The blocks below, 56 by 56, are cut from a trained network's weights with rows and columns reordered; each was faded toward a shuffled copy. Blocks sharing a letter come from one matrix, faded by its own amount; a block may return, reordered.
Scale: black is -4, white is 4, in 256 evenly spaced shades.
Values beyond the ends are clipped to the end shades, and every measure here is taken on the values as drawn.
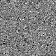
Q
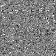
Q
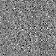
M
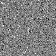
Q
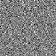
M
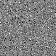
Q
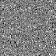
M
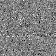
Q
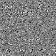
M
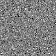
Q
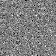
Q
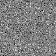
Q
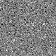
Q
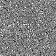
Q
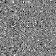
M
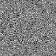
M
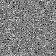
Q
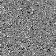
Q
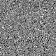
Q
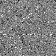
Q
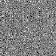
M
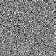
M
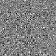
M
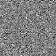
M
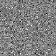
M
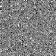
M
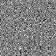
M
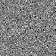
Q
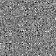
M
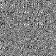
M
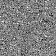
Q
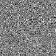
M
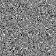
M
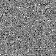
Q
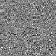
M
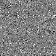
Q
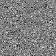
M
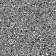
Q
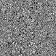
Q
